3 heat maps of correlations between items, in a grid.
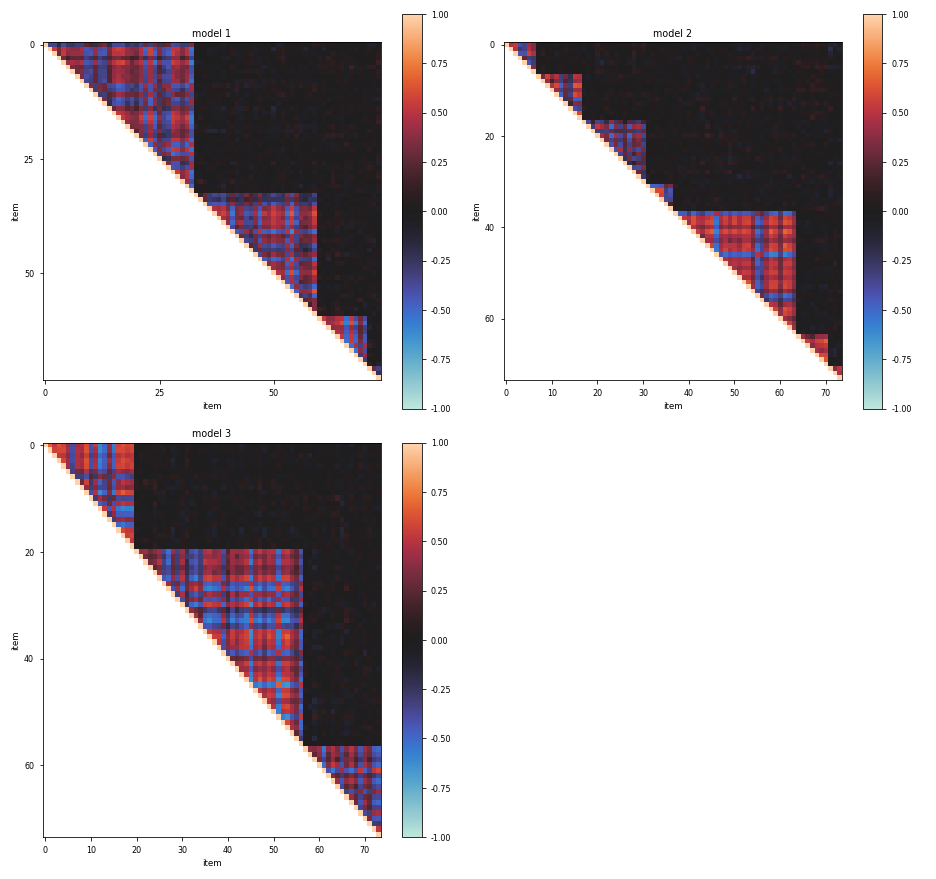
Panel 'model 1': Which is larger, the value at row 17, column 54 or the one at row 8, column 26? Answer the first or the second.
the first
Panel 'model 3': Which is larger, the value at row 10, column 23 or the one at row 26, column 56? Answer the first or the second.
the second
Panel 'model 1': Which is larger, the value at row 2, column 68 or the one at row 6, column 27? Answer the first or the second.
the first
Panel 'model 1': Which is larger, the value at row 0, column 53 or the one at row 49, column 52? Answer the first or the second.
the second
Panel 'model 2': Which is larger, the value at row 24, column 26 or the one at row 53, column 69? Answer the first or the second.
the first
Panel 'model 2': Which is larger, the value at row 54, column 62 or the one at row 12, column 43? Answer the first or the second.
the first
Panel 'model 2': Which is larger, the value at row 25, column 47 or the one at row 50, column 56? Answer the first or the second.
the first
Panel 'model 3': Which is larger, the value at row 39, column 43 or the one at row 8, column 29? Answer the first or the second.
the second
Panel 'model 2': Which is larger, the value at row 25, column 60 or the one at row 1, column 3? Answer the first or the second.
the first
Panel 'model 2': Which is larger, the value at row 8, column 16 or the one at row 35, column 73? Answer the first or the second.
the first
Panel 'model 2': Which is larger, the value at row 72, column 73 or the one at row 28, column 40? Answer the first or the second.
the first
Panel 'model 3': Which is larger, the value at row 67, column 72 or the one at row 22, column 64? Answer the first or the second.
the second
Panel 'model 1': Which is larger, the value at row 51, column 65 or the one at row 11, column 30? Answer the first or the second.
the second
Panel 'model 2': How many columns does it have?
74
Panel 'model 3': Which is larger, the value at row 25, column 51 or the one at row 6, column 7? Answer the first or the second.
the second
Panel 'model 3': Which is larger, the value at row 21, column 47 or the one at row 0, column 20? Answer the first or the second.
the first
